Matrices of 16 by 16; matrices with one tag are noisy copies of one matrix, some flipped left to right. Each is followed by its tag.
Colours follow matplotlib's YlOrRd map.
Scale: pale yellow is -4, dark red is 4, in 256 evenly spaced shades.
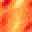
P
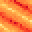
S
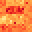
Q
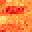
Q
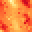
P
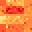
Q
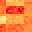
Q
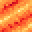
S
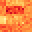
Q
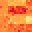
Q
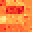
Q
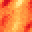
P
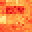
Q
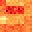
Q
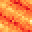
S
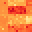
Q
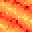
S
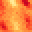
P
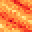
S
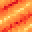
S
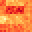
Q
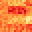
Q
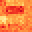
Q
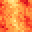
P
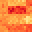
Q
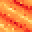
S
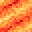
S
